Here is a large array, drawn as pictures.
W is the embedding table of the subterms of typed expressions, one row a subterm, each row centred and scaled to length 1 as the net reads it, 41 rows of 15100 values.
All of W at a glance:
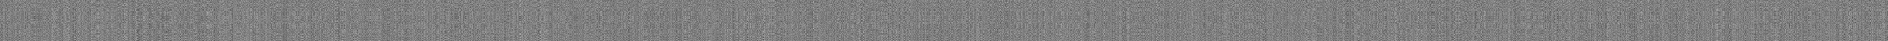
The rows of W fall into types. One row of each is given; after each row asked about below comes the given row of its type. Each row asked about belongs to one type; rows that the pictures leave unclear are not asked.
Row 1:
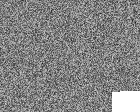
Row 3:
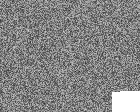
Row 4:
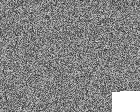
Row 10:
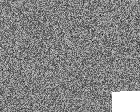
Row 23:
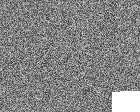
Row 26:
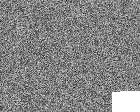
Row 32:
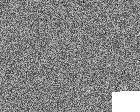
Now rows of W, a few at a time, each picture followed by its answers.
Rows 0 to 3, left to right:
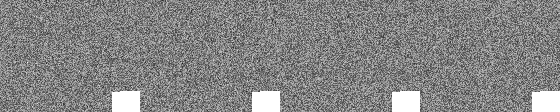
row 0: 10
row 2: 32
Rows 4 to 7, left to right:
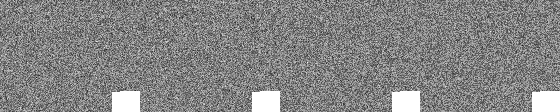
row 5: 23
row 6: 10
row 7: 32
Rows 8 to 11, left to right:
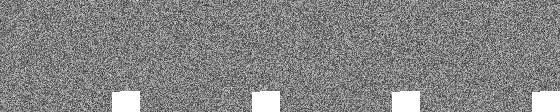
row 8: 26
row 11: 1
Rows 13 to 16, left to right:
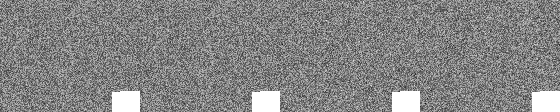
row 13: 3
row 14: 3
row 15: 1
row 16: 26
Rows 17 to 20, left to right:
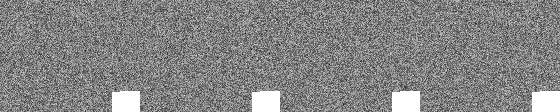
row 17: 26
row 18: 26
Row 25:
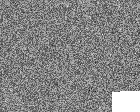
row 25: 3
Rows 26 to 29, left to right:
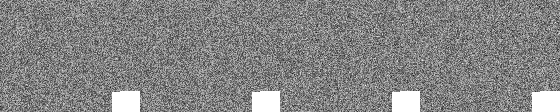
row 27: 3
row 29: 4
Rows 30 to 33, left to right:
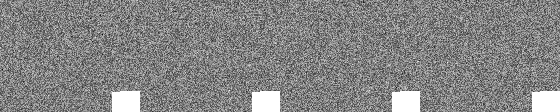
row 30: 10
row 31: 1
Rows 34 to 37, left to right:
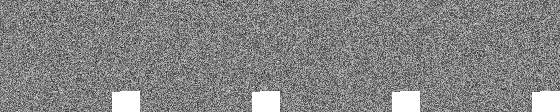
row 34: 10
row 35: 32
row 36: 3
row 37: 4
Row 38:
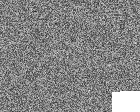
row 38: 1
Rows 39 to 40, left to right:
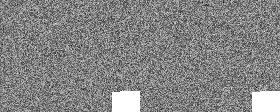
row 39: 4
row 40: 10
